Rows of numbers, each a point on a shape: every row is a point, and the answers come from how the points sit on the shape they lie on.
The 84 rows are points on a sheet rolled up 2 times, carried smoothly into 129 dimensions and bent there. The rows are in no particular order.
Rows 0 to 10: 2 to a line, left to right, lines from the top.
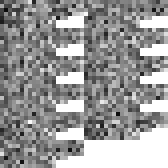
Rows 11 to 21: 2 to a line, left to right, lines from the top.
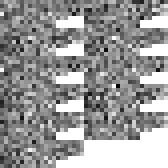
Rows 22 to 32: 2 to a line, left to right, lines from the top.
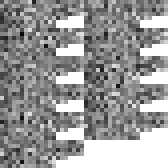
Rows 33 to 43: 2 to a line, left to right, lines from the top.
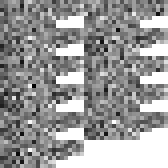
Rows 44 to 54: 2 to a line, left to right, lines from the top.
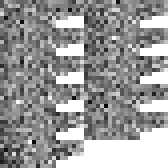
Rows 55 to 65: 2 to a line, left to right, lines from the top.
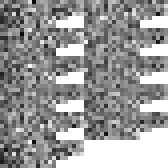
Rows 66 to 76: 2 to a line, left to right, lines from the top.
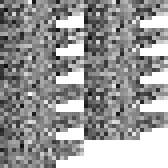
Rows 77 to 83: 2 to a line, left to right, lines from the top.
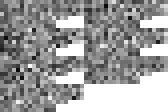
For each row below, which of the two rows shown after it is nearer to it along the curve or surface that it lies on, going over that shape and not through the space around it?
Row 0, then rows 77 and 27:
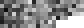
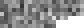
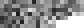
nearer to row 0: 27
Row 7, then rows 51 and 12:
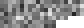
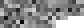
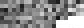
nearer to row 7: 12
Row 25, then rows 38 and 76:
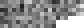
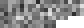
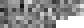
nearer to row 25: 76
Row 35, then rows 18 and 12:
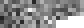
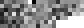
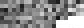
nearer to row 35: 12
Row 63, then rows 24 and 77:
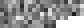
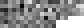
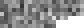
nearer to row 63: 24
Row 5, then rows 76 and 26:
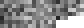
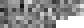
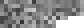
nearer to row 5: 76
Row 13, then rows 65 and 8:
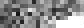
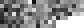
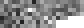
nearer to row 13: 65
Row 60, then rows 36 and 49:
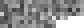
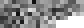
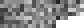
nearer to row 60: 49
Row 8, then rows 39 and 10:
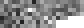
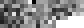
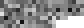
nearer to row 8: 10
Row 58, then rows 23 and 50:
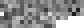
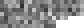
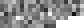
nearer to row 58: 50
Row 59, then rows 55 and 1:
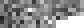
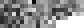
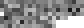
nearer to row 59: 1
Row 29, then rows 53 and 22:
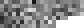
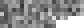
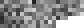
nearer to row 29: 22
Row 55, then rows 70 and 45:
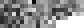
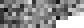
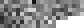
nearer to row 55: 70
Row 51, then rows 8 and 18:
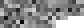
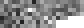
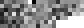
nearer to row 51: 8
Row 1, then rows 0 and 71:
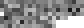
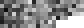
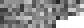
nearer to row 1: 71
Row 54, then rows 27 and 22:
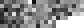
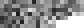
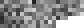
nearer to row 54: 27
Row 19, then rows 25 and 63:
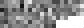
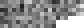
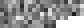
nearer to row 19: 25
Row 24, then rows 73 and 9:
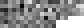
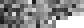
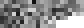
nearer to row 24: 73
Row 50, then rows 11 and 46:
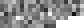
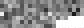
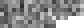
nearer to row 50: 11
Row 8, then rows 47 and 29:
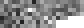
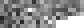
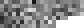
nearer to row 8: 47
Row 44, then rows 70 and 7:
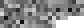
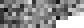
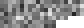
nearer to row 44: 7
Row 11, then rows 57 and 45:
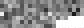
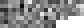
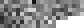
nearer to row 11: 57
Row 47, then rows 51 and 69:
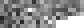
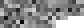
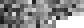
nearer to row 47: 51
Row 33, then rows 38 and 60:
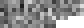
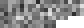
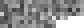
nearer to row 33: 60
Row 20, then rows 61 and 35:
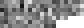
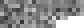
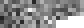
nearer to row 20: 61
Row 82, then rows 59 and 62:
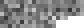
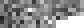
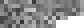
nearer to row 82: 62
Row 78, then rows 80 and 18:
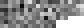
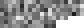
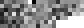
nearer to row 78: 80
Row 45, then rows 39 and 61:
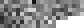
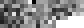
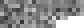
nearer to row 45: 61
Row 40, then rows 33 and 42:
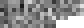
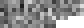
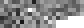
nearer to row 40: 33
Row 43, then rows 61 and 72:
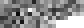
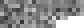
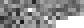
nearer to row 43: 72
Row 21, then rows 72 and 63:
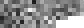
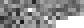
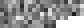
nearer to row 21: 72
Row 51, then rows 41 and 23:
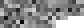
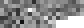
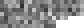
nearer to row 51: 41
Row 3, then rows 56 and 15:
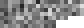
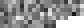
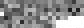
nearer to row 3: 56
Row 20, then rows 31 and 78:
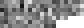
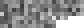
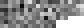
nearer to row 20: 31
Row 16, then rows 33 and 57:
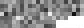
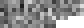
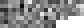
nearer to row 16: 57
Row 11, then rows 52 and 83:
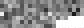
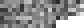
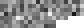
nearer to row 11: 83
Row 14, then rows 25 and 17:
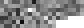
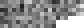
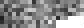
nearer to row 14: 17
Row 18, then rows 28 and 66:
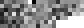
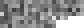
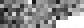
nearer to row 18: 66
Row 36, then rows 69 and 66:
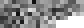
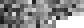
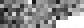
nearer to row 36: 69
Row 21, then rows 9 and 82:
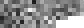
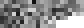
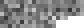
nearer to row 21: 82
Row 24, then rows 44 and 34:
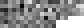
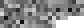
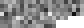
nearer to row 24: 34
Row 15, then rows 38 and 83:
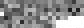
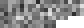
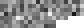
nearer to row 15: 83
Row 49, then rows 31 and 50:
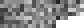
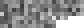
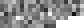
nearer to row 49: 31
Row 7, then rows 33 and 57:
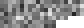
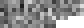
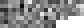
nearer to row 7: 57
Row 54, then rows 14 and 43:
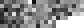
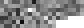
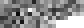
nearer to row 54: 43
